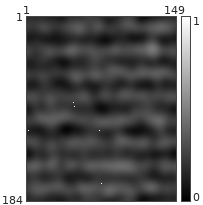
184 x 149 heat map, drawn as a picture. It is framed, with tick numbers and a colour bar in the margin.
Lone odd cells: 5, each higher than its neighbours. Stripes: horizontal, repeating 8 times. Grain: smooth. Slope: none. Average level on the scale: 20%.
